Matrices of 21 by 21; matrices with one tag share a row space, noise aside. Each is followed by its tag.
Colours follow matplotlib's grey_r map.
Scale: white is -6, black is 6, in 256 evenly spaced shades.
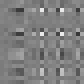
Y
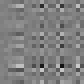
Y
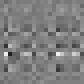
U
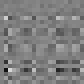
U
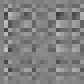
U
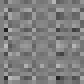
U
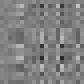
Y
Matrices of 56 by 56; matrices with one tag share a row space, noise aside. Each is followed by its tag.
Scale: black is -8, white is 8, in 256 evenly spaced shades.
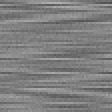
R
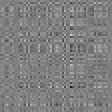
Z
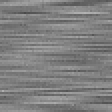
R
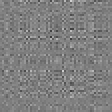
Z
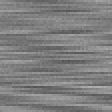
R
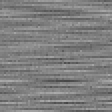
R
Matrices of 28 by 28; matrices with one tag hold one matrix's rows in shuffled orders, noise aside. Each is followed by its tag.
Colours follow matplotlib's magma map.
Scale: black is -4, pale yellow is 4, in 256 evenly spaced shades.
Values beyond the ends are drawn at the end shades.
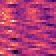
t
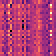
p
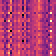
p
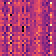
p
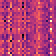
p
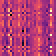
p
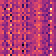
p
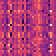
p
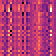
p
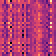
p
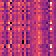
p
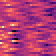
t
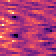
t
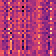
p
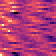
t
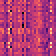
p
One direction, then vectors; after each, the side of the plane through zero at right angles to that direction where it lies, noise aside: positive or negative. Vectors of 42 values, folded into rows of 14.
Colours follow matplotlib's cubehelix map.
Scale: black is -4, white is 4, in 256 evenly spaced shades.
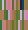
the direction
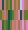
negative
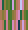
negative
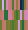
positive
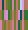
negative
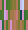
negative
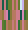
negative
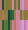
negative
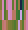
positive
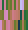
negative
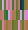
positive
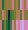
negative
